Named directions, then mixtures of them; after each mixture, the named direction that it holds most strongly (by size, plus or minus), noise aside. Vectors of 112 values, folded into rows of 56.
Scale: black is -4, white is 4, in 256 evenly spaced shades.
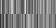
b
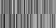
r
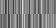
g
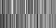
b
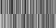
b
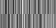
g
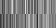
b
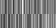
g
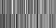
r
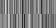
g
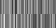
r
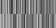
b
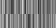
b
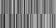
r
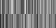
b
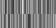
g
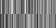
b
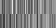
r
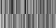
b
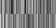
b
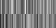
b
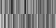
b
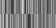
b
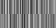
g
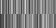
b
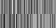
r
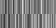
g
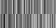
r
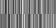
g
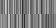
g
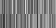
r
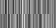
g
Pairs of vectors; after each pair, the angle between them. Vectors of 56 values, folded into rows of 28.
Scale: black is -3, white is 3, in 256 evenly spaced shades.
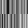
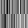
partly aligned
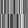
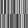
nearly parallel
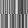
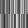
orthogonal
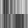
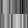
nearly opposite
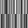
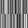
nearly opposite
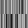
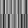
partly opposed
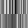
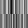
orthogonal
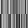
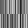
partly opposed
